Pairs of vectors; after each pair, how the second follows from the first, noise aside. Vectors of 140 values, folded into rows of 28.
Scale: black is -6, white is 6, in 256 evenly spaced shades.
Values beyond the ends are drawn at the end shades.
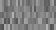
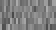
sign-scrambled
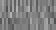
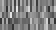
scaled up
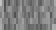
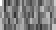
scaled up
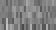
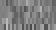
sign-scrambled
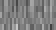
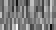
scaled up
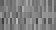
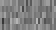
sign-scrambled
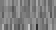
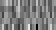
scaled up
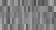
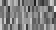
scaled up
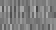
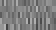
wrapped around
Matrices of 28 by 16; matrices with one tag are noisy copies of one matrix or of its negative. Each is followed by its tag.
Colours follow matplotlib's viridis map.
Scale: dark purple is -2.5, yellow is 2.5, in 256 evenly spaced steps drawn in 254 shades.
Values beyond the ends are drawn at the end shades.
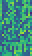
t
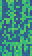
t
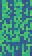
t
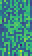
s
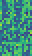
t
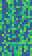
t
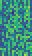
s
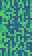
s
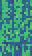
t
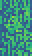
s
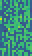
s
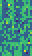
t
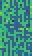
s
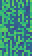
s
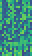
t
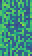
s
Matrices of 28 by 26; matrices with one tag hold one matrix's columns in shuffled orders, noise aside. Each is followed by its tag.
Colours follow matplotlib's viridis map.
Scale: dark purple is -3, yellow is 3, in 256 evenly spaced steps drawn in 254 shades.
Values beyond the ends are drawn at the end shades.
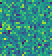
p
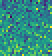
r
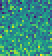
r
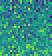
r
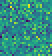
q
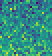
r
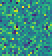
p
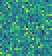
p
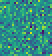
p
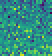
r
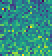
r
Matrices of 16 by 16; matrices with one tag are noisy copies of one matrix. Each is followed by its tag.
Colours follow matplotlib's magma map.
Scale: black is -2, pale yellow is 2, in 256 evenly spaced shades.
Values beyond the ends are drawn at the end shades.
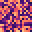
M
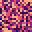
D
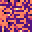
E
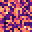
M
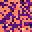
M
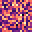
D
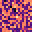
D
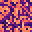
M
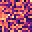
E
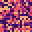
M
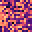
E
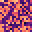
M
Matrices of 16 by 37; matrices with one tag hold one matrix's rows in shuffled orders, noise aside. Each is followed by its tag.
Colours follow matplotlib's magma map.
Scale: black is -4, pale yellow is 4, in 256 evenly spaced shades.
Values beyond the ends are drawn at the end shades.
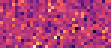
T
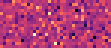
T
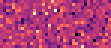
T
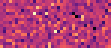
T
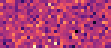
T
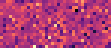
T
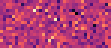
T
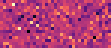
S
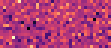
S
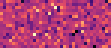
T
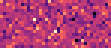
T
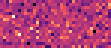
S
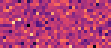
S
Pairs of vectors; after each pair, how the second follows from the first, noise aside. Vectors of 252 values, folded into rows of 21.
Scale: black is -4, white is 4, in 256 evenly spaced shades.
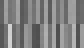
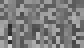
sign-scrambled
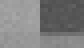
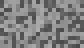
shuffled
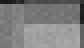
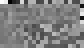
sign-scrambled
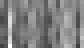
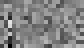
sign-scrambled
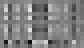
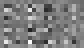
sign-scrambled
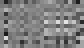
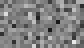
shuffled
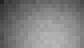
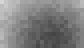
negated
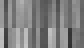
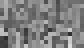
sign-scrambled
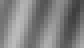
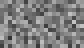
shuffled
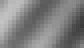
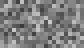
shuffled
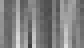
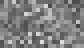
shuffled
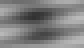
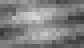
negated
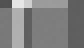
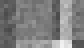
reversed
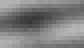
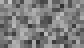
shuffled
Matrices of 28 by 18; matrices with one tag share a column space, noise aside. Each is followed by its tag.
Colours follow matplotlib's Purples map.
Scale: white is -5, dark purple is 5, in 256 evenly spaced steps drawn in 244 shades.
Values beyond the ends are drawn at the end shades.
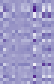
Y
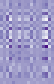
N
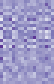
N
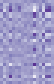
Y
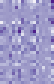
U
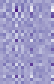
Y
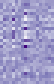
N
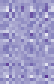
Y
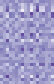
Y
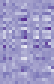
N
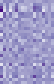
Y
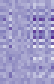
N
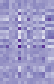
N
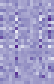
N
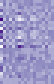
N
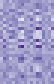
N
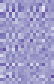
Y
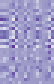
N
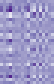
Y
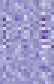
N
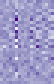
N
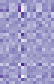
Y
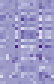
N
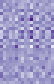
N
